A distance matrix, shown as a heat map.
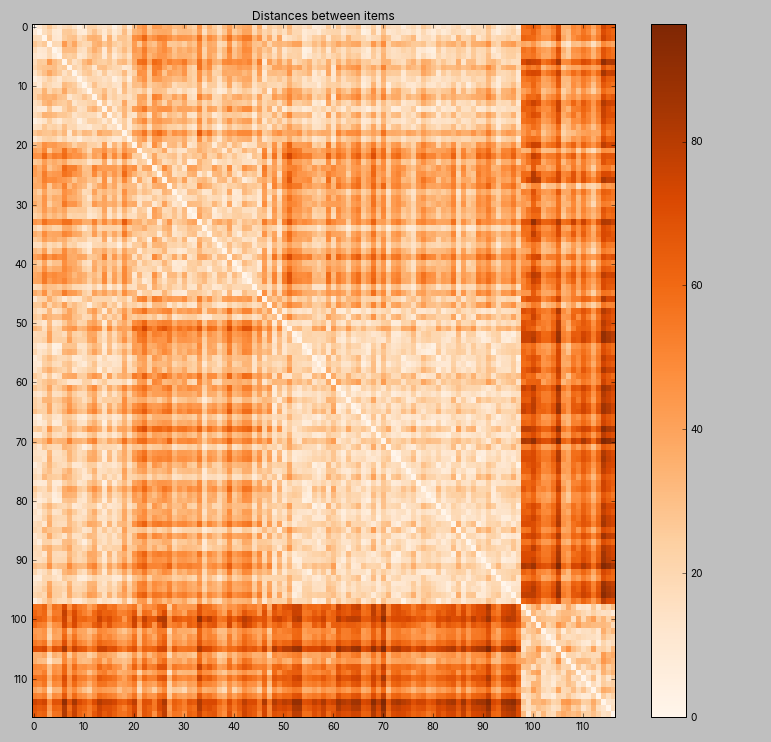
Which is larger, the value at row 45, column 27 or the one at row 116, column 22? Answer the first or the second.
the second
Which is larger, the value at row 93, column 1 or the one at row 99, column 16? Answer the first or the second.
the second
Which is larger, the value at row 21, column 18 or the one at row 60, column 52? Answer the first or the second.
the first
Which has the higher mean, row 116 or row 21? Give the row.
116
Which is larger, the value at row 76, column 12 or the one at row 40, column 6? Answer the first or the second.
the second
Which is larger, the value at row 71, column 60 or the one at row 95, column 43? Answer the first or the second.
the second
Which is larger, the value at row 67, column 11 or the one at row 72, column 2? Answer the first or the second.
the first
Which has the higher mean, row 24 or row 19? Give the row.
24
